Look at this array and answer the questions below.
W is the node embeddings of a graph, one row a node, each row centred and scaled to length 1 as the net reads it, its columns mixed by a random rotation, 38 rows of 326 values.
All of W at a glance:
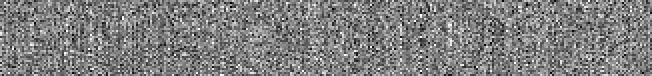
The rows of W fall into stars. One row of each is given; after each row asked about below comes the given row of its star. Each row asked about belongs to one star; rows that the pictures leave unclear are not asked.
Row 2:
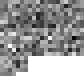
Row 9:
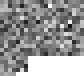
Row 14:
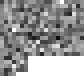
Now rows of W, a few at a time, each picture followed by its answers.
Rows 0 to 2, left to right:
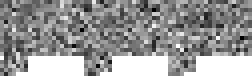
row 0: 14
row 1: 2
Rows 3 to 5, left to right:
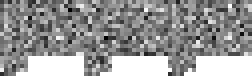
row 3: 2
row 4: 9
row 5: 9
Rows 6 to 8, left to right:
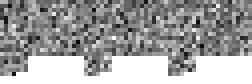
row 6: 14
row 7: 2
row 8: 2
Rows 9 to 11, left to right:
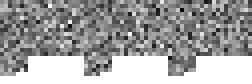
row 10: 2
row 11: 9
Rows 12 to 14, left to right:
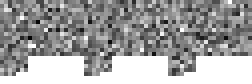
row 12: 9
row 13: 14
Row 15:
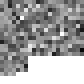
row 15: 9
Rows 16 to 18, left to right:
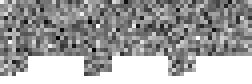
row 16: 14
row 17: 14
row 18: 2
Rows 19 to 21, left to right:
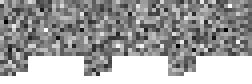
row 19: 14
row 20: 14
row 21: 9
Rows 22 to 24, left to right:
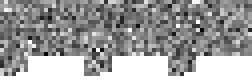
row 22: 9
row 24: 14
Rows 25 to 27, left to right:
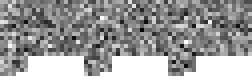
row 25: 2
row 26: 9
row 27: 14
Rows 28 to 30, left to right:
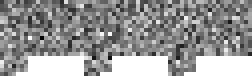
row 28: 2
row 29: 14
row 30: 14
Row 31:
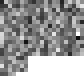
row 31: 2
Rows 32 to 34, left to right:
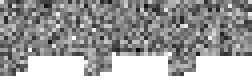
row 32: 14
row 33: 2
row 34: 14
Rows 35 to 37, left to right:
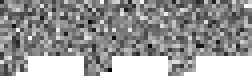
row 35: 2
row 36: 14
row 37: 2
